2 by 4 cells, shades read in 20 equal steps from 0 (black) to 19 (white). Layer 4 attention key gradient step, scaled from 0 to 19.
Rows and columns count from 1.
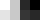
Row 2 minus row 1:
-2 0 1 3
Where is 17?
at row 2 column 1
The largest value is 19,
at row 1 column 1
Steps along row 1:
down down down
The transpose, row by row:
19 17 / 15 15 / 3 4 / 0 3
